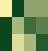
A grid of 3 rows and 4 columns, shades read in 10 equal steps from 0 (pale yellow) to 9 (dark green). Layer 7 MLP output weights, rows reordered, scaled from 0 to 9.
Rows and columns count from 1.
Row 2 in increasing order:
3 6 7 9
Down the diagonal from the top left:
0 3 3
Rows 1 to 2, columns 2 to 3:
9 4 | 3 7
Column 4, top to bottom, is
4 6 8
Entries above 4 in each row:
1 3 2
